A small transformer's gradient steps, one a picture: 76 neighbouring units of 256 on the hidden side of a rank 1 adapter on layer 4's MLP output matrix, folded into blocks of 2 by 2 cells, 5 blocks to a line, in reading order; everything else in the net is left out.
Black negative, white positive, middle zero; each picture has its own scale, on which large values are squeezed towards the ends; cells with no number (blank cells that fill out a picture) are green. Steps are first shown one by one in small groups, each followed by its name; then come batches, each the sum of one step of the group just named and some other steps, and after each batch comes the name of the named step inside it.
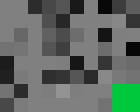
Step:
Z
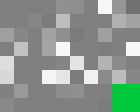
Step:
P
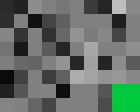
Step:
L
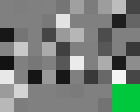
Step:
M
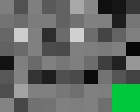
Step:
M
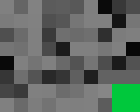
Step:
M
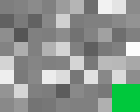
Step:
P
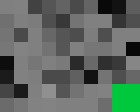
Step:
Z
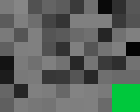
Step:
Z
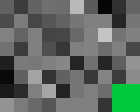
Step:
L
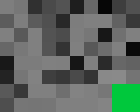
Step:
Z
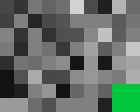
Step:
L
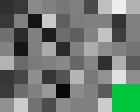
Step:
L
